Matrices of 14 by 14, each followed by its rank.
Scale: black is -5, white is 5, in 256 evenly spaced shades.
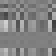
one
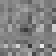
three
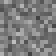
full rank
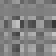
one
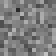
full rank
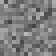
full rank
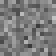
full rank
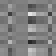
one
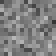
full rank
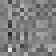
three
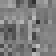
three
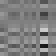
one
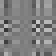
one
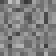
three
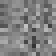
three
